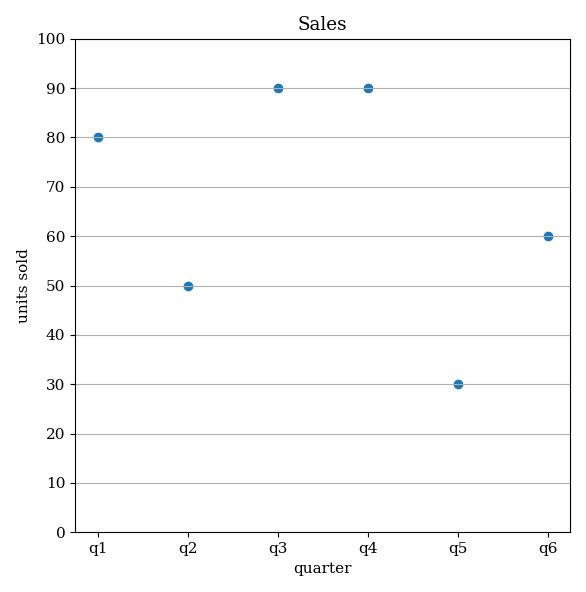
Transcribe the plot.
Title: Sales
x-axis: quarter, ticks q1 q2 q3 q4 q5 q6
y-axis: units sold, ticks 0 10 20 30 40 50 60 70 80 90 100
Values:
80 50 90 90 30 60
